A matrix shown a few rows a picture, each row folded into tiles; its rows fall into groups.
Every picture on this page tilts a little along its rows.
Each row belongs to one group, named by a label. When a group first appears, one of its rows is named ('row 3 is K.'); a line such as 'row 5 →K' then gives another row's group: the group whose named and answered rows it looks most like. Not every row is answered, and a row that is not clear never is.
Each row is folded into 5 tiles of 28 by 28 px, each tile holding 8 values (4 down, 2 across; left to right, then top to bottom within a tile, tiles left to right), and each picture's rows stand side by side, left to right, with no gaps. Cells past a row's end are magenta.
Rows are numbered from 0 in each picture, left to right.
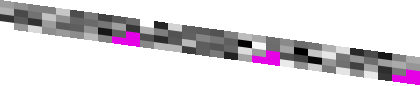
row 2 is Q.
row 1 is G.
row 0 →Q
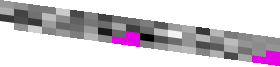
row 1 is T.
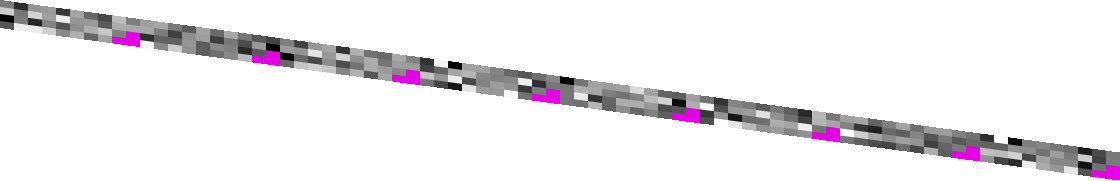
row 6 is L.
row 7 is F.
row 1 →Q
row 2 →T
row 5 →T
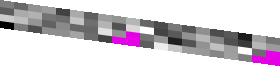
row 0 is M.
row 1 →T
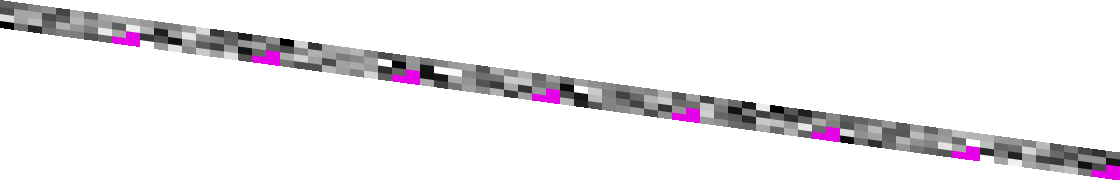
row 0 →M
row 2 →F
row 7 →Q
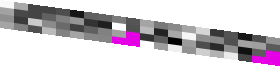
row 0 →G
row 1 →Q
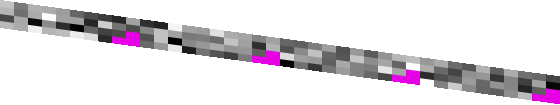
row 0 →Q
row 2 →M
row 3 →Q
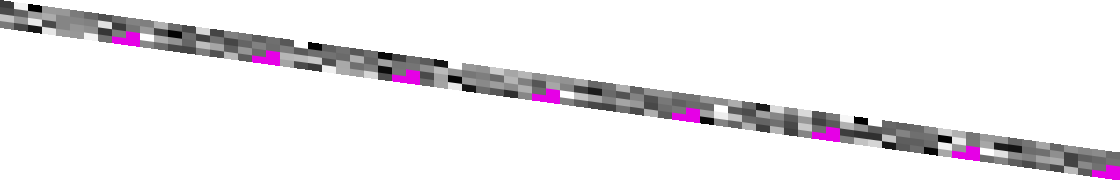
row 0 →F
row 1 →L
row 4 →L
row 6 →G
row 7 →L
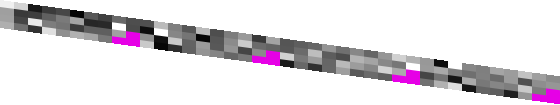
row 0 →G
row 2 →M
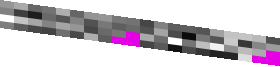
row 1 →M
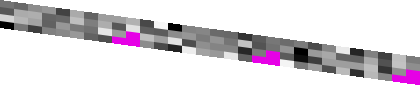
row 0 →M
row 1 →F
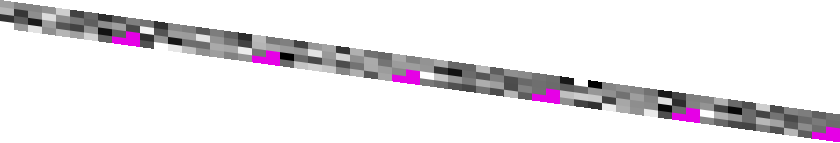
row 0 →Q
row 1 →T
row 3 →L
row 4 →F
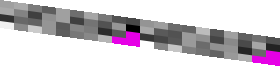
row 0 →Q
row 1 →Q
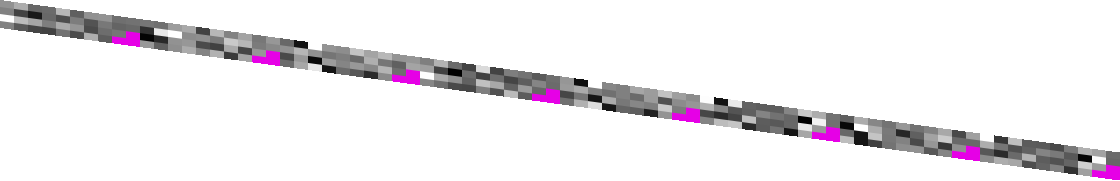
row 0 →L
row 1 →T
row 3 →L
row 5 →G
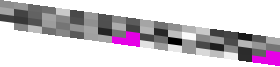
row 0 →Q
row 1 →Q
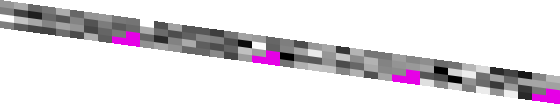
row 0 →L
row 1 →G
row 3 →Q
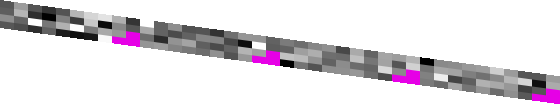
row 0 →M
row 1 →G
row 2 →M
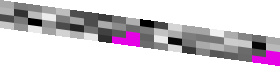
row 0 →Q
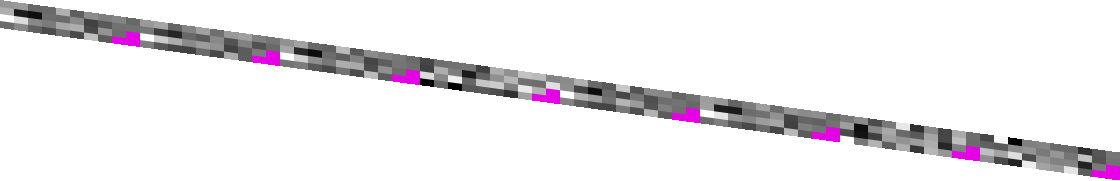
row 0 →L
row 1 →L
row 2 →L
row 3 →M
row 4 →L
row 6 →Q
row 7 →F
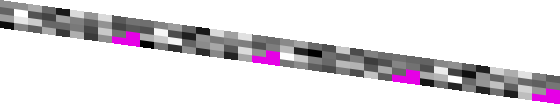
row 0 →M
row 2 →L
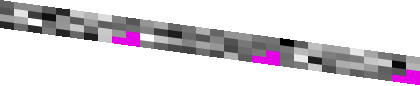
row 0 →M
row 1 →L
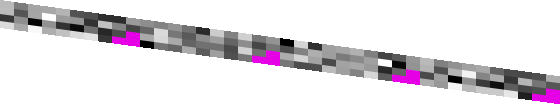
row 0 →Q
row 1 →M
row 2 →F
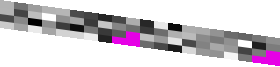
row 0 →Q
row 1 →F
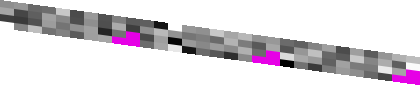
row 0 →Q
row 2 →M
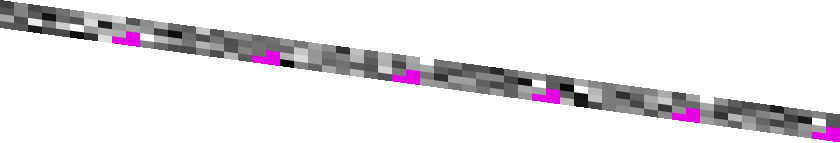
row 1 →L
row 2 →M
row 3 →G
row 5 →G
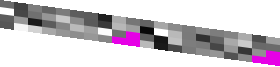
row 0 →T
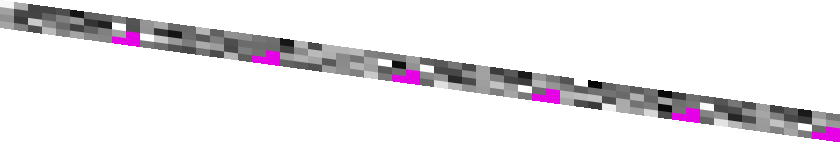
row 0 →G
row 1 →L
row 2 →F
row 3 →T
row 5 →T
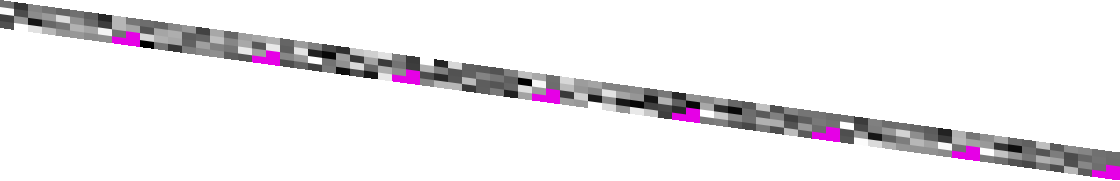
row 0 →T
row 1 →M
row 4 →Q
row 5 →L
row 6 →T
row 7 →L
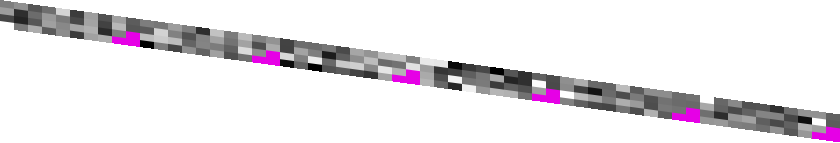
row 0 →Q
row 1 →M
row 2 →M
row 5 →G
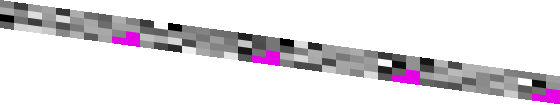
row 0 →T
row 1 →F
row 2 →F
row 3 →F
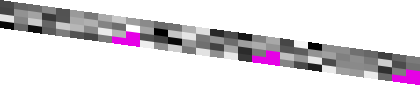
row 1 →Q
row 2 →F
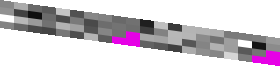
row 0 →L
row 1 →F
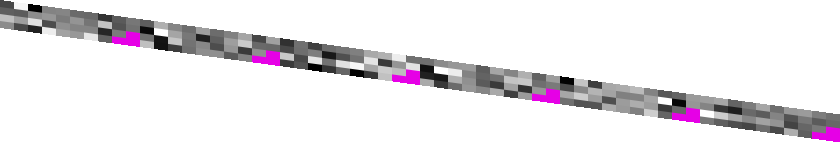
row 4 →F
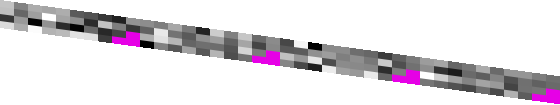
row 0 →Q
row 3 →L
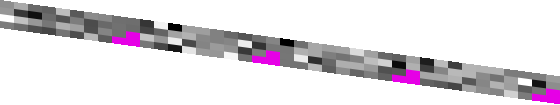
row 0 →L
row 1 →F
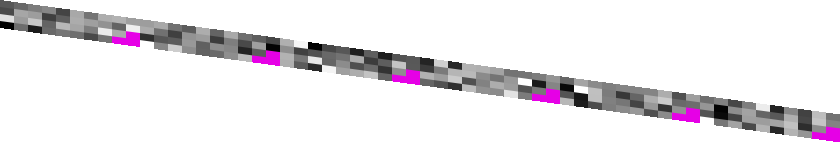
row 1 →Q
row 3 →F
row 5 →Q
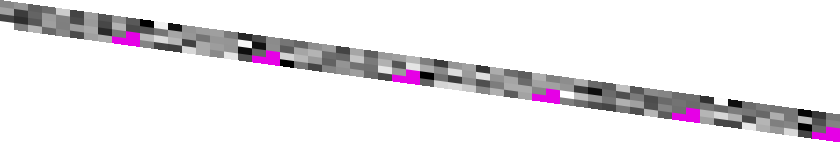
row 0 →Q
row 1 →F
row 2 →M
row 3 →T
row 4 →L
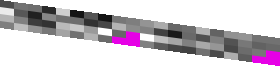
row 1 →L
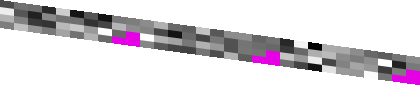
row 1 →L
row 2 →F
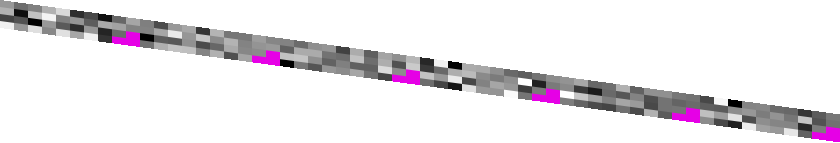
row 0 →Q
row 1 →T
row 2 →M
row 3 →F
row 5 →F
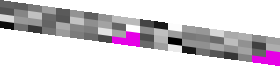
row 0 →M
